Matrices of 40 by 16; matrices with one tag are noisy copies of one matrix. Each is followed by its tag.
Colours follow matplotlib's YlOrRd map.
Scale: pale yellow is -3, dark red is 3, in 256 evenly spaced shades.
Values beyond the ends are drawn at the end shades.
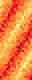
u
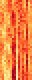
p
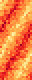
u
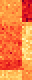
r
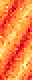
u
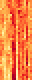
p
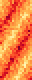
u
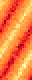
u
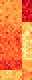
r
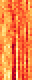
p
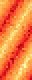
u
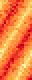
u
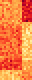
r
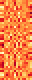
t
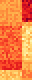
r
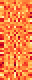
t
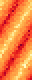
u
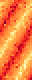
u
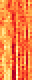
p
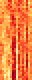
p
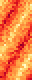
u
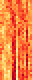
p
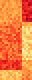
r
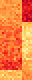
r
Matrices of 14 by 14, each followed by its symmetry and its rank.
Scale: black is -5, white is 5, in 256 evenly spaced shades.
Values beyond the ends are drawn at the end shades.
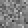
antisymmetric, full rank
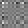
symmetric, rank one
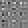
antisymmetric, rank two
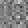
neither, rank three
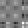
symmetric, rank one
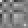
symmetric, rank two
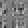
neither, rank three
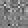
neither, rank three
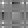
symmetric, rank one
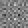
antisymmetric, rank two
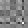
symmetric, rank two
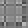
symmetric, rank one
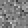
antisymmetric, full rank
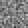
antisymmetric, full rank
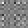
symmetric, rank two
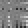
antisymmetric, rank two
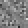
antisymmetric, full rank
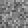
antisymmetric, full rank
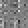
neither, rank three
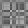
symmetric, rank one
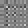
symmetric, rank two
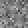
antisymmetric, full rank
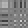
symmetric, rank one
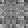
antisymmetric, rank two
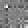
symmetric, rank two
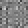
neither, rank three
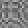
antisymmetric, rank two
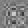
symmetric, rank two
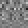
neither, rank three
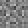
antisymmetric, rank two
